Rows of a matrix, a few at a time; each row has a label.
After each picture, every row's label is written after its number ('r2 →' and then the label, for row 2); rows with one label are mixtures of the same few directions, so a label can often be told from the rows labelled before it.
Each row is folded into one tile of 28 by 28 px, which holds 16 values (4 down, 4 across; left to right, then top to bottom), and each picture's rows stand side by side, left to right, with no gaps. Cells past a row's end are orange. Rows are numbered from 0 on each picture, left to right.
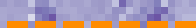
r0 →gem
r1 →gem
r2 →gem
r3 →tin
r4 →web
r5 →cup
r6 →gem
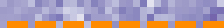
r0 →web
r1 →web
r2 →gem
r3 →tin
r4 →gem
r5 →web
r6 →gem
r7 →cup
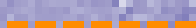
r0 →web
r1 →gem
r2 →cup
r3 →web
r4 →web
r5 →tin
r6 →cup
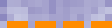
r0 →gem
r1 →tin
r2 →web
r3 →cup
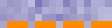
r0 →tin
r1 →web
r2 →tin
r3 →gem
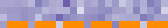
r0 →gem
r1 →web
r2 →tin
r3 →cup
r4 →tin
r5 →tin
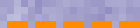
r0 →cup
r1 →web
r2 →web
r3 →cup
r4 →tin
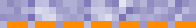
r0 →tin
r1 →gem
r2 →tin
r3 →gem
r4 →web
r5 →web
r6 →web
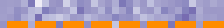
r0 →cup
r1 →web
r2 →tin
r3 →tin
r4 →tin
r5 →tin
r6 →cup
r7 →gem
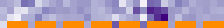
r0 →cup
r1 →web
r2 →tin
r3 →gem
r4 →tin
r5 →gem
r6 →web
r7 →cup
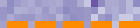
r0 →web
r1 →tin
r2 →gem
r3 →web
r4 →cup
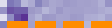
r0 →gem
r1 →web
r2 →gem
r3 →cup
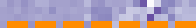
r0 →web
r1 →tin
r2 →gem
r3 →gem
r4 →cup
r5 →web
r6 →gem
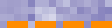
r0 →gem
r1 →gem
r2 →tin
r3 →cup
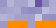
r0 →tin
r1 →web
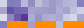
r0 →gem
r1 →web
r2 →cup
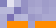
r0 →web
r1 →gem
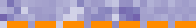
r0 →tin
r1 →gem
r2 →cup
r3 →cup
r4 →gem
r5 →web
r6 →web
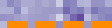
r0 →tin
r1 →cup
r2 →gem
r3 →gem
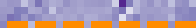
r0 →cup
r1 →tin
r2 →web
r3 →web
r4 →web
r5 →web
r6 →gem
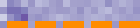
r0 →gem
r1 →web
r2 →tin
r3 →cup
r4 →tin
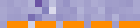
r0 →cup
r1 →tin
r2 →tin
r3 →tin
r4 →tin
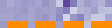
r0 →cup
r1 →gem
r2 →web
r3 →cup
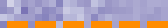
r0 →tin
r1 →cup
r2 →gem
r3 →web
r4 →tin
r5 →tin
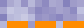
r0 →gem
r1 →gem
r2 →tin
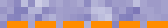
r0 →cup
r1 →web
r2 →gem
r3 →gem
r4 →cup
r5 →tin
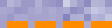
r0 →web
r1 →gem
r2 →web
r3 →gem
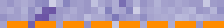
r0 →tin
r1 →cup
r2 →web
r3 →tin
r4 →tin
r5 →gem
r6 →cup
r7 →tin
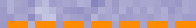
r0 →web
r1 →gem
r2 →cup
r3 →web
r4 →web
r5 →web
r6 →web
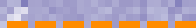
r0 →cup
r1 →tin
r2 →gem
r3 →cup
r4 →web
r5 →gem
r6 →web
